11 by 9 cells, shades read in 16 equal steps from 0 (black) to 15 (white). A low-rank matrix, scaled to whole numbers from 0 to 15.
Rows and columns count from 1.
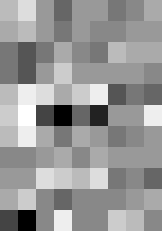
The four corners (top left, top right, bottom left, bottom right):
11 10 4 8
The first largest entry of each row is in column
2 2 7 4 2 2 2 4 3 2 4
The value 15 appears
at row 6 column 2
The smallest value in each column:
4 0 4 0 6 2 5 7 6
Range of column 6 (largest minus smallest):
12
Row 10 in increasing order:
6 8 8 8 8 9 10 10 12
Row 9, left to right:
9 9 13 12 11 13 7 8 6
